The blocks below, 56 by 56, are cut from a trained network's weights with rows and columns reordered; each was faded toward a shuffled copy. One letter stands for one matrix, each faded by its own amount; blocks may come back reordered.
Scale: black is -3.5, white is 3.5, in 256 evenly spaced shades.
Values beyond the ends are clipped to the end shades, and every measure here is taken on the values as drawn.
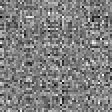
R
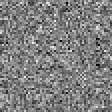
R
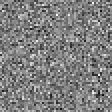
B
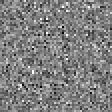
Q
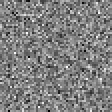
B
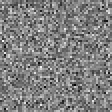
B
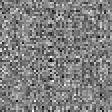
R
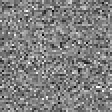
Q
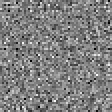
Q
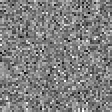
B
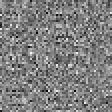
R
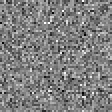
Q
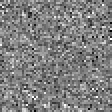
Q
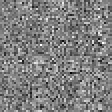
R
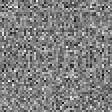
R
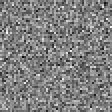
B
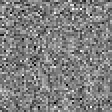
Q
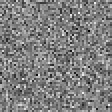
B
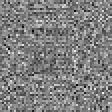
R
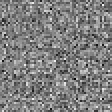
R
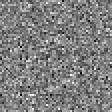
B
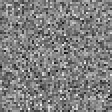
B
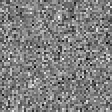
B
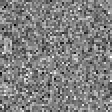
B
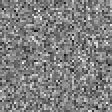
B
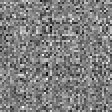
R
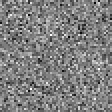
B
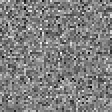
Q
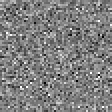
Q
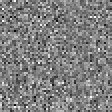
Q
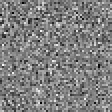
Q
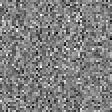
R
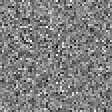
Q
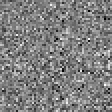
Q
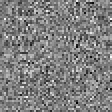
R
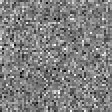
Q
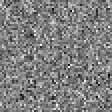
B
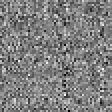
R
